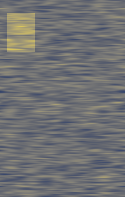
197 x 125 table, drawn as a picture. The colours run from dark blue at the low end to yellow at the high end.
Mirror symmetry: none. Odd patch: higher, in the top left. Grain: streaks across. Ninth with the highest average: top left.
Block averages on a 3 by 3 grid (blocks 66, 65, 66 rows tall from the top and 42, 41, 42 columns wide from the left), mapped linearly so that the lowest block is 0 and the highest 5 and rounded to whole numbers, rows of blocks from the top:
501 / 111 / 100
